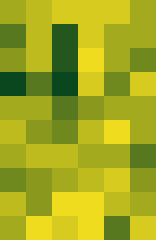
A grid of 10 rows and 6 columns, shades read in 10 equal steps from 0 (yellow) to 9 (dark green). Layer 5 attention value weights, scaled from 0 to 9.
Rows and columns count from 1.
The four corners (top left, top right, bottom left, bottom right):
3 3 3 1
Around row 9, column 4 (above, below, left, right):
2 0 0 2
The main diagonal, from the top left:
3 2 8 1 3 3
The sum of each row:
11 23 22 31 22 16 19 19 11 11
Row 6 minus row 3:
-2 2 -3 2 -3 -2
